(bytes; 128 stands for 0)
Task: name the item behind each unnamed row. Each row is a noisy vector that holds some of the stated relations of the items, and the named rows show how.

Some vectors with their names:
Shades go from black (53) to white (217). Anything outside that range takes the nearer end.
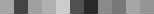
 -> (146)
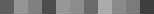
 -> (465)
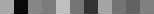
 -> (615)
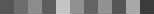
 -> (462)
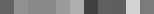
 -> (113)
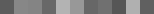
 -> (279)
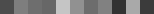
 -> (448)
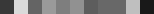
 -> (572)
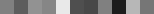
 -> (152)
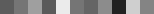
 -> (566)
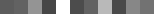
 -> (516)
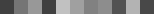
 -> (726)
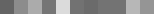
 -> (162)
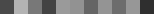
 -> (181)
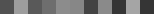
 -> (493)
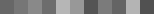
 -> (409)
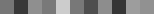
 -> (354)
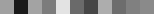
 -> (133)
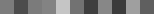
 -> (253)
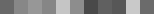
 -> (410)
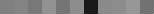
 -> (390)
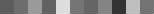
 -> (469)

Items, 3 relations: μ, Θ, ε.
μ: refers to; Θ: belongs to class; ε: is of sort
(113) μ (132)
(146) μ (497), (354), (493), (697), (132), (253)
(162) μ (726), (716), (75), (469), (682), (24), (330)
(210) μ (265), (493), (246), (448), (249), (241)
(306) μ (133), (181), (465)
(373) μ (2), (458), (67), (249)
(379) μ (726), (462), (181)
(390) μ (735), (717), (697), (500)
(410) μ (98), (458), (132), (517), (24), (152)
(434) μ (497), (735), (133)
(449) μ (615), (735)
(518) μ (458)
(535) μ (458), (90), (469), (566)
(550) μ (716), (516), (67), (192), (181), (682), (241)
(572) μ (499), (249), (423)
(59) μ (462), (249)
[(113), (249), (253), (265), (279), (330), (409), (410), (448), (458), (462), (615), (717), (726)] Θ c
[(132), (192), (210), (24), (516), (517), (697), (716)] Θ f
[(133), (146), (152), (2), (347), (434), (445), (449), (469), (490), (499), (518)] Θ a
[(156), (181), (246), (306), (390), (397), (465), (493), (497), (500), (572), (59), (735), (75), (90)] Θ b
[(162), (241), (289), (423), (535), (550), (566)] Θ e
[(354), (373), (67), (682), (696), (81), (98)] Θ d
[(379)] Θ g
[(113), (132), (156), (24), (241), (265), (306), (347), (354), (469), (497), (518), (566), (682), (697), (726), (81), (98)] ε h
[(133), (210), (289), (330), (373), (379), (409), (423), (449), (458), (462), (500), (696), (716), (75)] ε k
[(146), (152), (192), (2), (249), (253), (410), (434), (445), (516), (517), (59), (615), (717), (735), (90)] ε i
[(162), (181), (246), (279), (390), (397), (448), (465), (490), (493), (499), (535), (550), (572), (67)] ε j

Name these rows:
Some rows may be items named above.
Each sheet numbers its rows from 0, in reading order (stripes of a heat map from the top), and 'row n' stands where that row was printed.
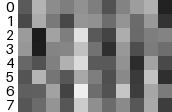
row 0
(59)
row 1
(181)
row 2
(133)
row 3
(717)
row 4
(423)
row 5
(90)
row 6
(716)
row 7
(462)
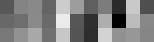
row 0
(458)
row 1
(517)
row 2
(379)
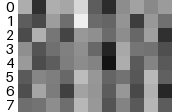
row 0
(434)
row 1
(241)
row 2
(181)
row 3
(735)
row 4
(500)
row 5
(279)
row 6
(75)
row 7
(409)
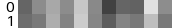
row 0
(518)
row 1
(373)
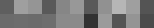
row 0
(306)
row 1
(497)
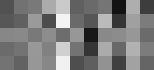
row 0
(499)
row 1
(716)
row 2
(390)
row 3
(210)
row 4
(2)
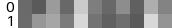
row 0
(81)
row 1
(535)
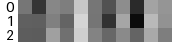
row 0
(354)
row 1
(132)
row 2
(81)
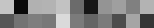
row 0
(449)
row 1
(249)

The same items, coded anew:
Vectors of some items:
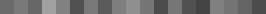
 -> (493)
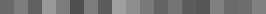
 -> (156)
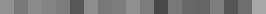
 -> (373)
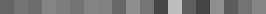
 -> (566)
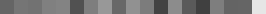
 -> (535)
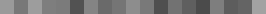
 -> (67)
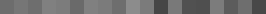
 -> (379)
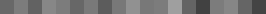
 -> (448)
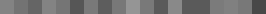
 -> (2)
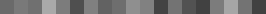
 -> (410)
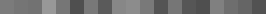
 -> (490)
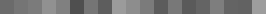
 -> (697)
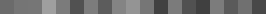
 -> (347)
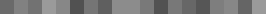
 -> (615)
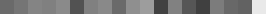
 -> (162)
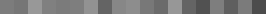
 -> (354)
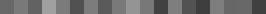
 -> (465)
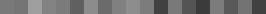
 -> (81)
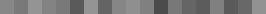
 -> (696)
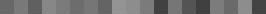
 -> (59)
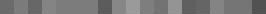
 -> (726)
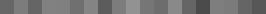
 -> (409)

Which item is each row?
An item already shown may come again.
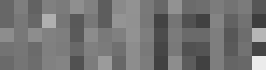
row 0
(462)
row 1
(497)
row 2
(373)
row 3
(379)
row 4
(535)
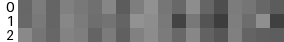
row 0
(409)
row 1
(59)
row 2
(210)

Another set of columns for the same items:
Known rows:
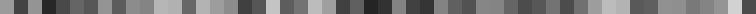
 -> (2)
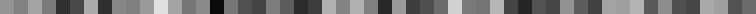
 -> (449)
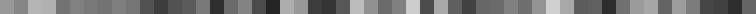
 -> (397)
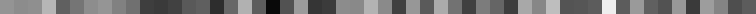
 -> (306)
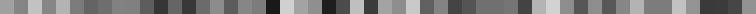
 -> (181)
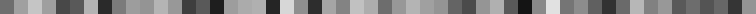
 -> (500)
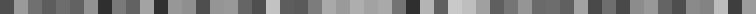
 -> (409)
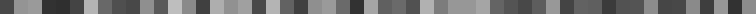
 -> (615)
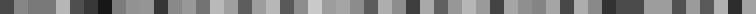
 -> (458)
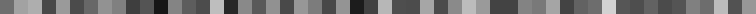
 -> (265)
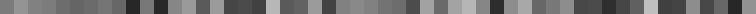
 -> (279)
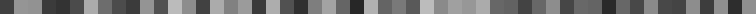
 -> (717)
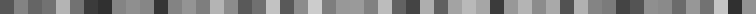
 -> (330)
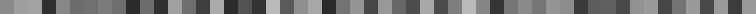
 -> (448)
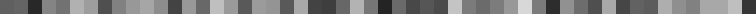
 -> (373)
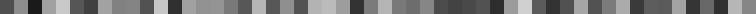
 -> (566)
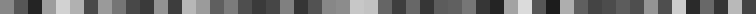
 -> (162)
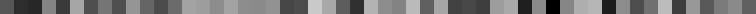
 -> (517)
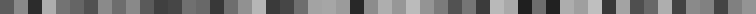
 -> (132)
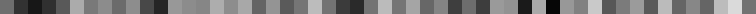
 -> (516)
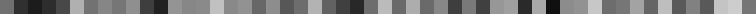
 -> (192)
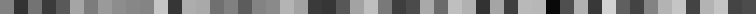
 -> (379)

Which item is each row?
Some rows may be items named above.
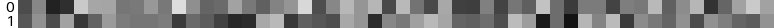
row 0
(423)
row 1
(697)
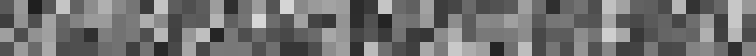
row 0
(241)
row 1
(81)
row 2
(518)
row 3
(113)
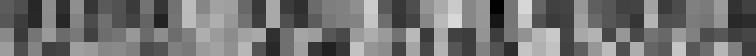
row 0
(410)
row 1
(410)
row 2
(90)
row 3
(59)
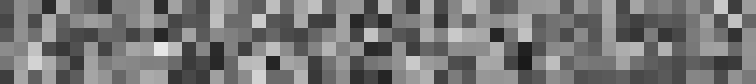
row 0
(462)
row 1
(81)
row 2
(113)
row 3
(133)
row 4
(497)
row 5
(354)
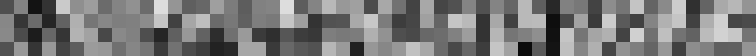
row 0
(423)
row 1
(379)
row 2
(210)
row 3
(697)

